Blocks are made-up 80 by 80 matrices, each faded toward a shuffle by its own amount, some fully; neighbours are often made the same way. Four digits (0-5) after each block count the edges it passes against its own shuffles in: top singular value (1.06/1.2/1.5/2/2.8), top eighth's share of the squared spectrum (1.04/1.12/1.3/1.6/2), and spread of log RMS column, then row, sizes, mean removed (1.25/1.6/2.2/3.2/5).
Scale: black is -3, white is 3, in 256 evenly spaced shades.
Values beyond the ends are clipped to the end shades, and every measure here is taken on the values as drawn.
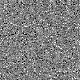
3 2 1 1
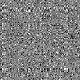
4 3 2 2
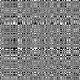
5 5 4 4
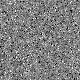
0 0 0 0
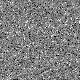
0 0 0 0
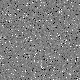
0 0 0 0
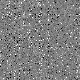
2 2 2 1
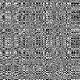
5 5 3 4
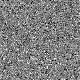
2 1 0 0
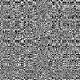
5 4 3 3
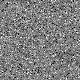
0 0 0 0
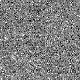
3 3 1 1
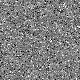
0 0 0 0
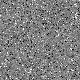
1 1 0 0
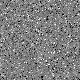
0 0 0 0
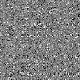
4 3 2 2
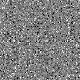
3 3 1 1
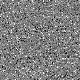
3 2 0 1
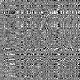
5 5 3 3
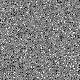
2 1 0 0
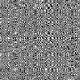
5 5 4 3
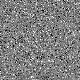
3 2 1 1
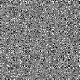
4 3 2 2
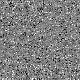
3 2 0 0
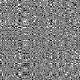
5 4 3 3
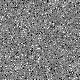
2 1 0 0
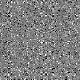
4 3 2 2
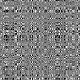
5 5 4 4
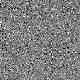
3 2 1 1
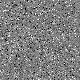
1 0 0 0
